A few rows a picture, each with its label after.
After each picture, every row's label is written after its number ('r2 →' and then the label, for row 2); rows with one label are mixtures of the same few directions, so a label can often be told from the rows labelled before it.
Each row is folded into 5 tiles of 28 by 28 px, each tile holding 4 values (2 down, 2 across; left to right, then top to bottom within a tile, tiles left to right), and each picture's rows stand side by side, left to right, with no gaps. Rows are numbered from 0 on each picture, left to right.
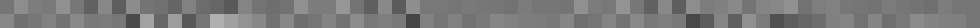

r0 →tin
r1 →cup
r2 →tin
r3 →cup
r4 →tin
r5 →cup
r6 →cup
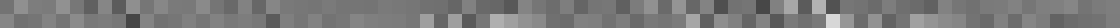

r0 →tin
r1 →tin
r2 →cup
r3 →cup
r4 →tin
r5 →tin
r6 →cup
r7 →cup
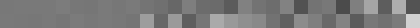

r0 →tin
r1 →cup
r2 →tin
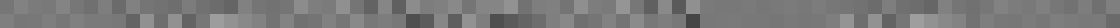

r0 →tin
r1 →cup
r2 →tin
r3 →cup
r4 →tin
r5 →tin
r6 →cup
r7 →tin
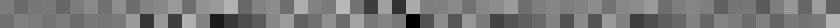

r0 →tin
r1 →cup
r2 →tin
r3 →cup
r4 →cup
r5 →tin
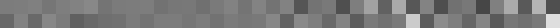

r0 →cup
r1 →tin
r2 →tin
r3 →tin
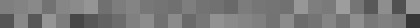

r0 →cup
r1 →cup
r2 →tin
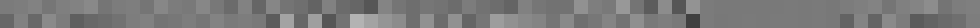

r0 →cup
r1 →tin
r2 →cup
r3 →cup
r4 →tin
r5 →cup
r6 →cup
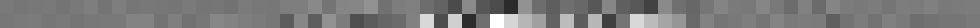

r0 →tin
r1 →cup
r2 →cup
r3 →cup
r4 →cup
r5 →tin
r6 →cup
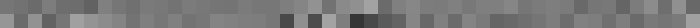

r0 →cup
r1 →cup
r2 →cup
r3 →cup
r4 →tin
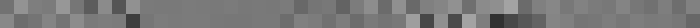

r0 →tin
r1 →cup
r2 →tin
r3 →cup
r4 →tin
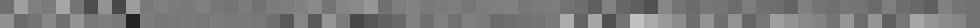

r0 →tin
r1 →tin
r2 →cup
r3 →cup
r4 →cup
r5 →cup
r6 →cup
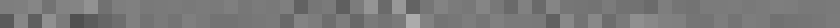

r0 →cup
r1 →cup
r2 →tin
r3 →tin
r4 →cup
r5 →cup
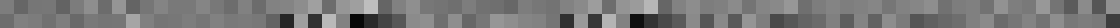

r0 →tin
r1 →tin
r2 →cup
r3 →cup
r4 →cup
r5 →cup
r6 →cup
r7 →tin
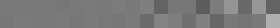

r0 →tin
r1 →tin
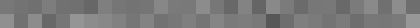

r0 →cup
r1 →tin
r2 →tin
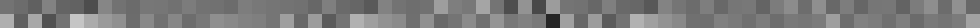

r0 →cup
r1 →cup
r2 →cup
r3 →tin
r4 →cup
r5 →tin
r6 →tin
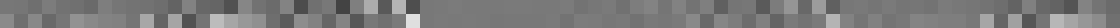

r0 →cup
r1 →cup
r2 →tin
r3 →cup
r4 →tin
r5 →tin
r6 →cup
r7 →cup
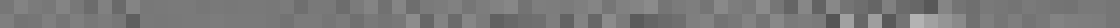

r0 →tin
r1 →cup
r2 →tin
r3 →cup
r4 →cup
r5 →tin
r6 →cup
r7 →cup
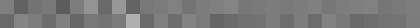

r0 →tin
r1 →cup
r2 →cup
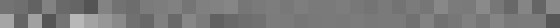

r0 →cup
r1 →cup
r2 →tin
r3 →tin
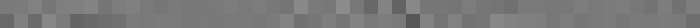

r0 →cup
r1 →tin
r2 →tin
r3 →cup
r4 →tin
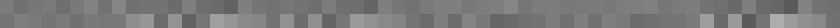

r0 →tin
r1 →cup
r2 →cup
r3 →cup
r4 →cup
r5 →cup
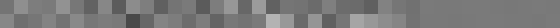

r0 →tin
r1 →tin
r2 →cup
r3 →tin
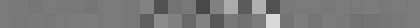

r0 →cup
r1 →tin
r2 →cup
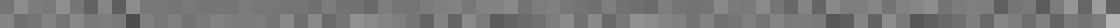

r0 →tin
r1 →cup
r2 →cup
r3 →cup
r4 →cup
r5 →tin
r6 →cup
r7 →tin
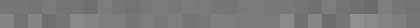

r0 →cup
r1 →cup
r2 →cup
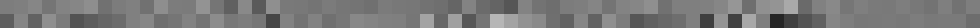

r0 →cup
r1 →tin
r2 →cup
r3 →cup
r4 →cup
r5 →cup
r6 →tin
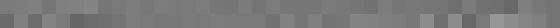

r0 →cup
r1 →tin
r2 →cup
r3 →cup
